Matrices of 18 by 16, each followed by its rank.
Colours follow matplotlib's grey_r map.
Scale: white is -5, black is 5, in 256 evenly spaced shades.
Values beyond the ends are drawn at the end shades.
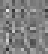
three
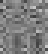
three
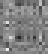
three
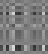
one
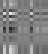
one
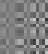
one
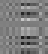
one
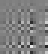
one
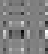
one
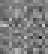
three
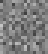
three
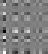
one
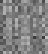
three
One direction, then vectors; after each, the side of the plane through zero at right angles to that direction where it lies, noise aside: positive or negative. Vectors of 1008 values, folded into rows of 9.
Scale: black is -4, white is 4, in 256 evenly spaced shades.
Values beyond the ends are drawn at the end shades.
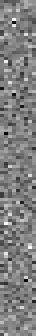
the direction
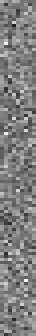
negative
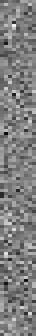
positive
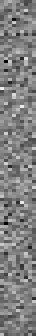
negative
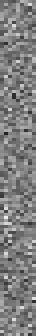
positive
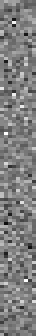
negative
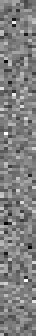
negative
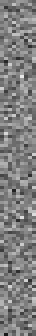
negative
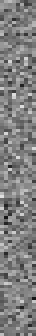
negative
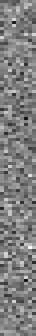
positive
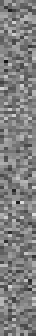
negative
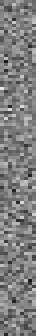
negative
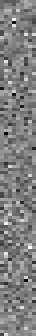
positive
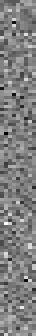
positive
